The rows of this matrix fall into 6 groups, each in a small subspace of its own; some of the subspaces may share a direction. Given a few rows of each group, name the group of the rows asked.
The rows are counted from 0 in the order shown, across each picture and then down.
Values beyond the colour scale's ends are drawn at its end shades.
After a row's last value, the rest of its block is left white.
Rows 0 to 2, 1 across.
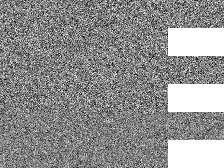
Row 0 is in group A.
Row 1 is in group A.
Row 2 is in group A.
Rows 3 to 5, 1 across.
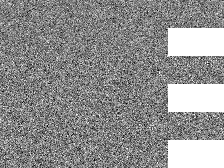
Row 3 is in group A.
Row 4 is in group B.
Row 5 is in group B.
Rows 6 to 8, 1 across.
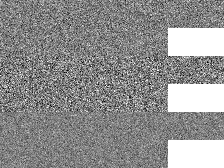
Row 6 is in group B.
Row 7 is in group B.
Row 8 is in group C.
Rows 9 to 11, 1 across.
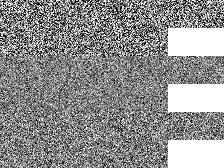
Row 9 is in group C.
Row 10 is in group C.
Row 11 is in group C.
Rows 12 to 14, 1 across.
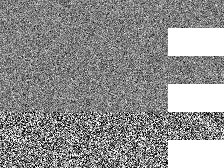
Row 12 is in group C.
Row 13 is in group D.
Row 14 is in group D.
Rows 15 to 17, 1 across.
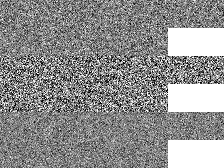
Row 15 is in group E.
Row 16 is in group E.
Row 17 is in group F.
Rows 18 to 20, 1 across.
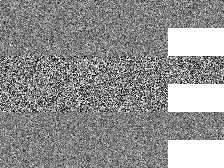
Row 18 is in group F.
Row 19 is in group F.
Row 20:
D
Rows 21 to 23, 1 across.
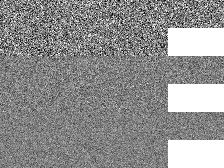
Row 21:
E
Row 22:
F
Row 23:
A
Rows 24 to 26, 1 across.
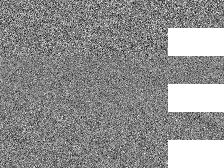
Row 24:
E
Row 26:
D
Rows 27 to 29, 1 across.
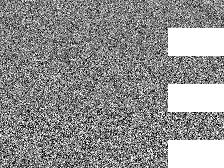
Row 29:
E
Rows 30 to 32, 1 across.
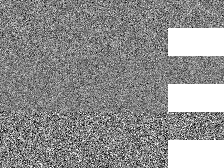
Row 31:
F
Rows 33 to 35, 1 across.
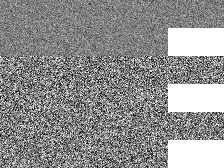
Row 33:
A
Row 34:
B
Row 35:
E
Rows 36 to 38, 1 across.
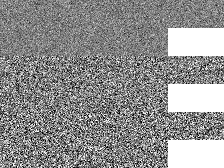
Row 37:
F
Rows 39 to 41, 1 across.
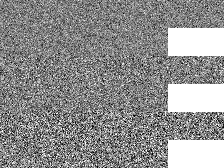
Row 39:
B
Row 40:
C
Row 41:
E
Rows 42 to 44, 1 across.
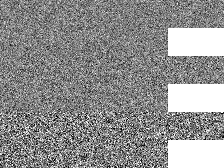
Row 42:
F
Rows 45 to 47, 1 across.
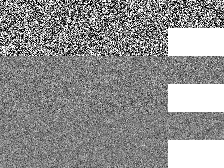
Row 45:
C
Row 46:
E
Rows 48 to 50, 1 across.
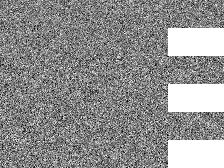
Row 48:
C
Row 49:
B
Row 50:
D
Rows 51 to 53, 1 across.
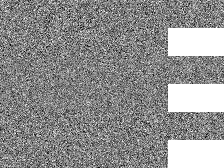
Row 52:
D
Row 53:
C
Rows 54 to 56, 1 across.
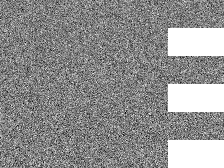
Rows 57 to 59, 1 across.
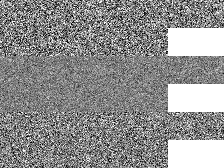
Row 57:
A
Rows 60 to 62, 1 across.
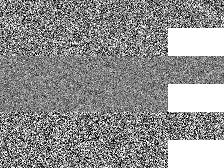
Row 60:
D
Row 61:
A
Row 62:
F
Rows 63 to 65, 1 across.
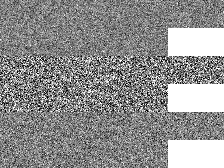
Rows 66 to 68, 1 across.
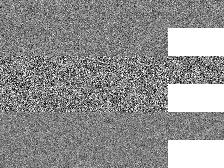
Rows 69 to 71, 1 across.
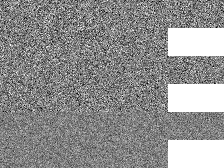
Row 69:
F
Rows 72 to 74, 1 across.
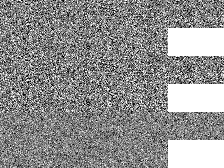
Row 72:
D
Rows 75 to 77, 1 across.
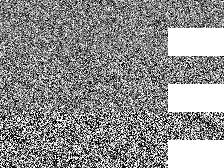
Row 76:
C
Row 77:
D
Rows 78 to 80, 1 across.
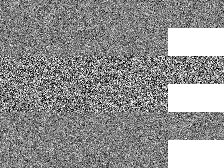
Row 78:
F
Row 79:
E
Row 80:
F
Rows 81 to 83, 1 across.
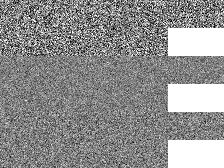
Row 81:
F
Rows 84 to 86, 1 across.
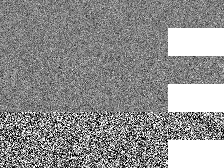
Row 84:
C
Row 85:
E
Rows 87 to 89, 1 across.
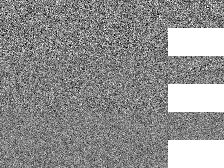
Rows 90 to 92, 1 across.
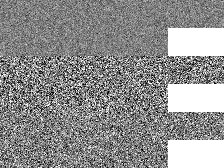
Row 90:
A
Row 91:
F
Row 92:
E
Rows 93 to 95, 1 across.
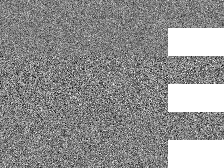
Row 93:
A
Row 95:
C
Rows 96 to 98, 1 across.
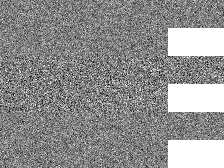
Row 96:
E
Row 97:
B
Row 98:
B
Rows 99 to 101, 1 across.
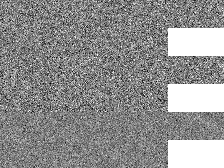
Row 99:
E
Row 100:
E
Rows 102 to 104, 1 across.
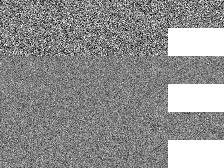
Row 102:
B
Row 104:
B
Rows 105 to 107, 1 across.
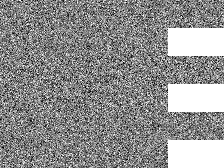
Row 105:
D
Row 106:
E
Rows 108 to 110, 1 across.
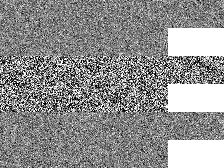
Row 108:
C
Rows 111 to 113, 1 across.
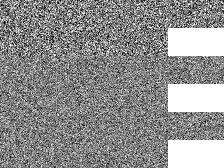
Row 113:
F
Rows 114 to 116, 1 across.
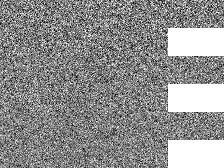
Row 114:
E
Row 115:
A
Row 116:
A
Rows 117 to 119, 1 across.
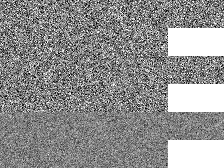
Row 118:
F
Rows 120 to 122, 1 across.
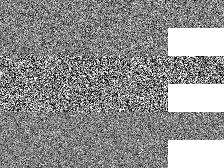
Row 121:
C
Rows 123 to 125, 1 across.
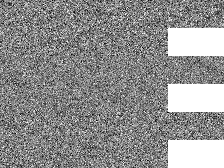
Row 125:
B
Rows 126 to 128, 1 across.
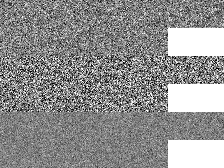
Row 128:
E
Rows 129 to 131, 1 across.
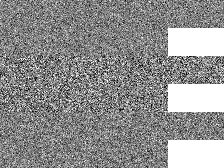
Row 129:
B
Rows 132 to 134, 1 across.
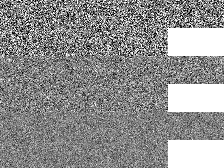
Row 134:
D
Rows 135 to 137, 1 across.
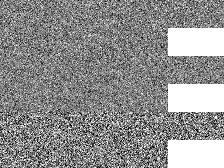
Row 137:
C
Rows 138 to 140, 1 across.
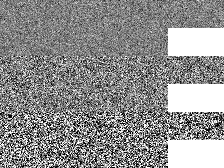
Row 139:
D
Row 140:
A
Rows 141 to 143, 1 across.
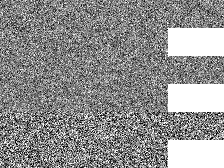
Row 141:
D
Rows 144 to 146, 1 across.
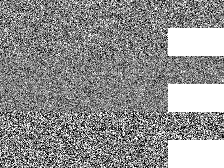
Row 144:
B
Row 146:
A
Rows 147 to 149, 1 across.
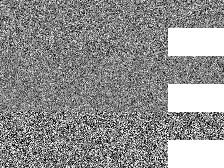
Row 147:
F
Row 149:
D
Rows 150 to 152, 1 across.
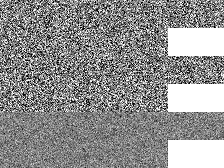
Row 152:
A
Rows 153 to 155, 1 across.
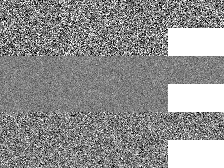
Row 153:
C
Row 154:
E
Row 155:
C
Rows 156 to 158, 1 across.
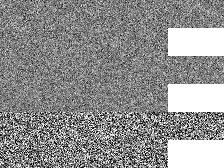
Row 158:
A
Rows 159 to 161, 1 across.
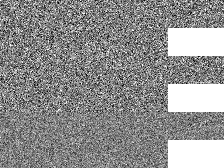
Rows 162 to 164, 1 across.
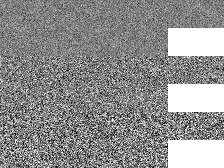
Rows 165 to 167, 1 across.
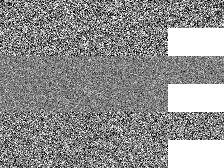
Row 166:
A
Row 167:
C
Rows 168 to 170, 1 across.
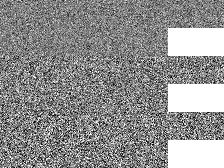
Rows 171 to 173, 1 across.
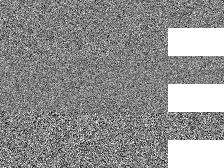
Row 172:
F
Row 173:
F
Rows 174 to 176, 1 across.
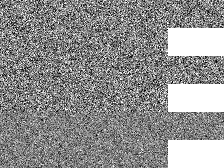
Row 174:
D
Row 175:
C
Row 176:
C
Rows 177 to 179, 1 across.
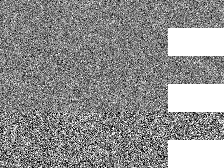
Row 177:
E
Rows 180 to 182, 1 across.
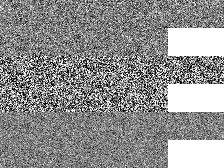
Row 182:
A
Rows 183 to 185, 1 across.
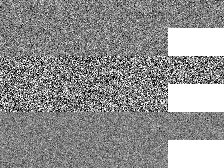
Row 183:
B
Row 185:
B
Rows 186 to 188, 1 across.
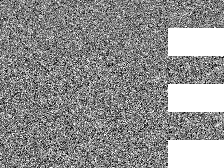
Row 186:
F
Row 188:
A
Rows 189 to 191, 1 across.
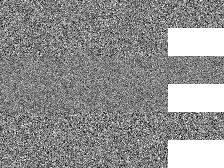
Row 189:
C
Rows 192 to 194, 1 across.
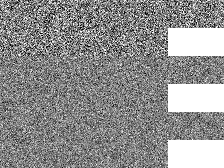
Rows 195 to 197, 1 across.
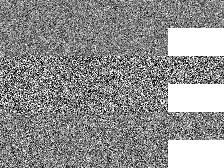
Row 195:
A
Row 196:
E
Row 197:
D
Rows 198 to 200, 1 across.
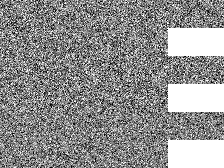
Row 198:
D
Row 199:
C
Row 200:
A
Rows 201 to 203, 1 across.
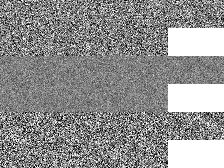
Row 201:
D
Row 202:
D
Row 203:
D
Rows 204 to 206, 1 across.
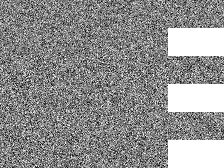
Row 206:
D
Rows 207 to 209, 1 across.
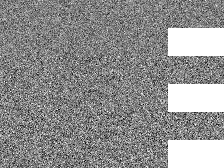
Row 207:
C
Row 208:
E
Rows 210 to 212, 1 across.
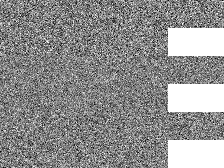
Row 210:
A
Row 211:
A
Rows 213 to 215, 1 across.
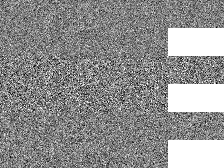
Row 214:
F
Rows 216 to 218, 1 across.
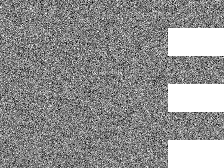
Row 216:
B
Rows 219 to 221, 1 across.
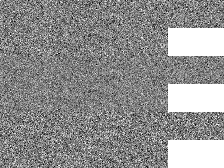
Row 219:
E
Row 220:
E
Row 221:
E
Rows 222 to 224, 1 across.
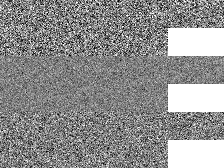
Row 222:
B
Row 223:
A
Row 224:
F
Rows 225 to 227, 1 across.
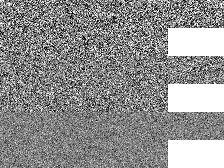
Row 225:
A
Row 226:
F
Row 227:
A
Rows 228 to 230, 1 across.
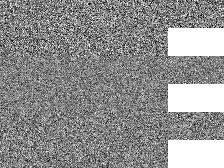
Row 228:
A
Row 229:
C
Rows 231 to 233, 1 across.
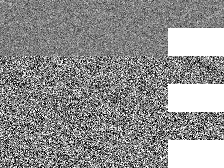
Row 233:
A
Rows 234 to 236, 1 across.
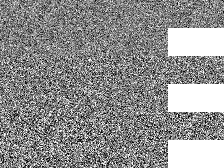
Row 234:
F
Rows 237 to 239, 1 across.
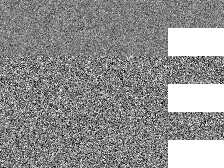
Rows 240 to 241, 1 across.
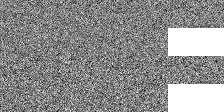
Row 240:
C
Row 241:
C
